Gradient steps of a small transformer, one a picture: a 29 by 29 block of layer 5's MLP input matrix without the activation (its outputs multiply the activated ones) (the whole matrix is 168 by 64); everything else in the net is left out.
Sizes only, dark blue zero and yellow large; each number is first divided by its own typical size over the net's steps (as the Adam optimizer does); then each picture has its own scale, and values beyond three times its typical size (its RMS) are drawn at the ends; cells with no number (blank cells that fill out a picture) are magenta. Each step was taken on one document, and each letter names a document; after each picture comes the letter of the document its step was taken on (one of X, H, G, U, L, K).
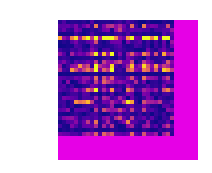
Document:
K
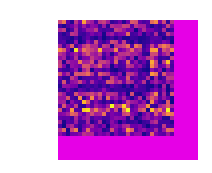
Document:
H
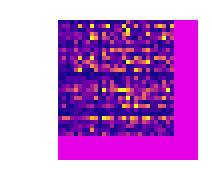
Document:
K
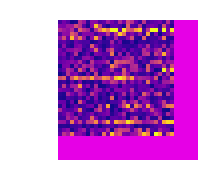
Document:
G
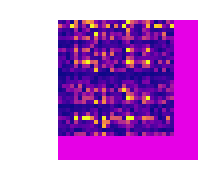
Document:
K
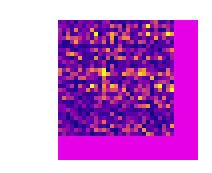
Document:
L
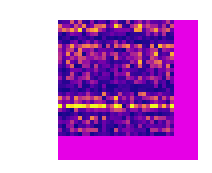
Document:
H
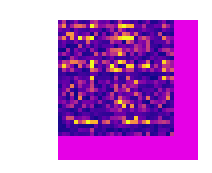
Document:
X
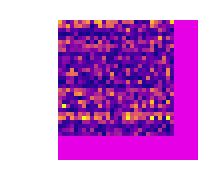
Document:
H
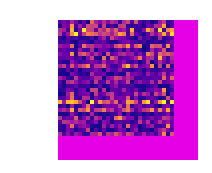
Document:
H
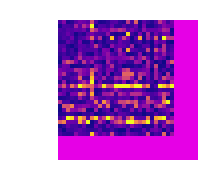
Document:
X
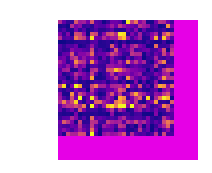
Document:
X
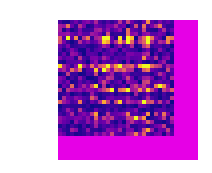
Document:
L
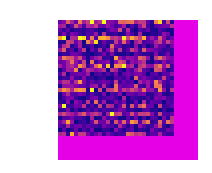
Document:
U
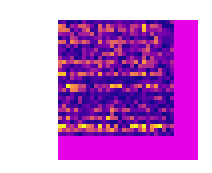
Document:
L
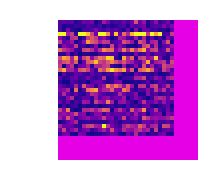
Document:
L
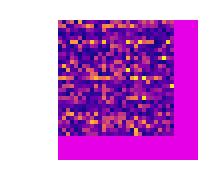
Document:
L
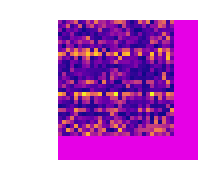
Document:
H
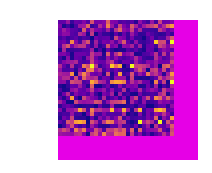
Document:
G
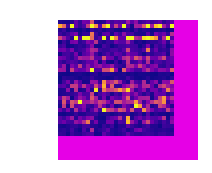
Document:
K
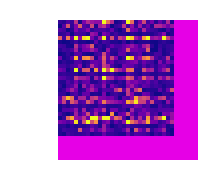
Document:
K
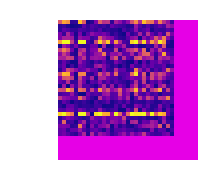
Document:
U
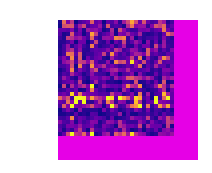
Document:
X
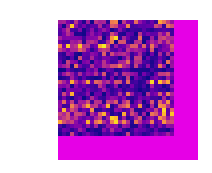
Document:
H
